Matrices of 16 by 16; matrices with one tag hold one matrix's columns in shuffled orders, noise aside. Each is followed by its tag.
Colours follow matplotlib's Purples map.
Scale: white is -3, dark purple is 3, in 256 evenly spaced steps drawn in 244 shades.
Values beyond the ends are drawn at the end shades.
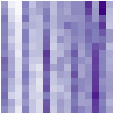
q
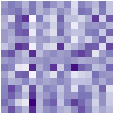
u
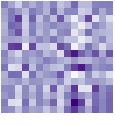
u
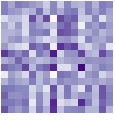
u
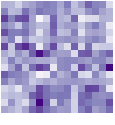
u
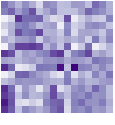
u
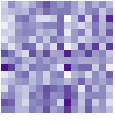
u
